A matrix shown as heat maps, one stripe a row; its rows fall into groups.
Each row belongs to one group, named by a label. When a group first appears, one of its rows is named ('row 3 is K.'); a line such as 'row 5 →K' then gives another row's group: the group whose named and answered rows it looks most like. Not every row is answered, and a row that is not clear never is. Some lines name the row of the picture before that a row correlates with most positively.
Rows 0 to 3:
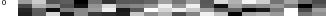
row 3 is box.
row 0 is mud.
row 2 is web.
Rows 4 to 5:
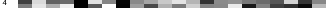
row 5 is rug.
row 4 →web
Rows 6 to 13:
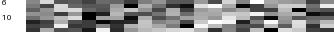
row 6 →mud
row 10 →rug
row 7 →box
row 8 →rug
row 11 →box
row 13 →web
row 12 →box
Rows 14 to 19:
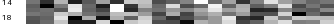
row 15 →rug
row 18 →box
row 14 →box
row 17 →rug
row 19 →box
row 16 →rug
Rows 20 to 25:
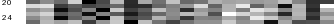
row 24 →mud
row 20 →rug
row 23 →mud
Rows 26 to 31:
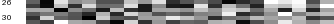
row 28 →mud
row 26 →box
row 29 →box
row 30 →web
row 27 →box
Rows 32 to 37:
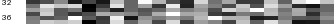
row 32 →box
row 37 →rug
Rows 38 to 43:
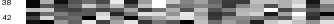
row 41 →web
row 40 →mud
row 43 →box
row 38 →web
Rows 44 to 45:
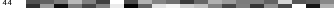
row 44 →rug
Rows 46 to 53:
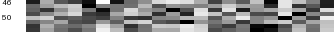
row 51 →box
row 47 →rug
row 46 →web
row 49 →rug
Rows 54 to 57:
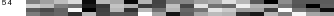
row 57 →box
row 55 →mud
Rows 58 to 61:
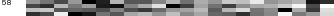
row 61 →box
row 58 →mud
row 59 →box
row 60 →mud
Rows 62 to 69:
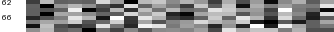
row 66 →rug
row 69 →mud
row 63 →box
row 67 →rug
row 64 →rug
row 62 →web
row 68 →web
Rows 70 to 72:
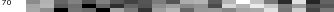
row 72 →mud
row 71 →mud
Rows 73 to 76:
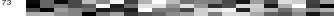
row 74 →web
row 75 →box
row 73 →web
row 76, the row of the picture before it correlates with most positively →70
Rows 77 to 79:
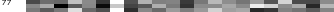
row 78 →mud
